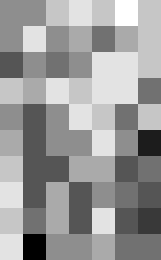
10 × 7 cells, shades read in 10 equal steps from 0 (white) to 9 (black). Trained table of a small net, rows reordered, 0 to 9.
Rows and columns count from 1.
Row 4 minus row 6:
-1 -3 -3 -2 0 -3 -3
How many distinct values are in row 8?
5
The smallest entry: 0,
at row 1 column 6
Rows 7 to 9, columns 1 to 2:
2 6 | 1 6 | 2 5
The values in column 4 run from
1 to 6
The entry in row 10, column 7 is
5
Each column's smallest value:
1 1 1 1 1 0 2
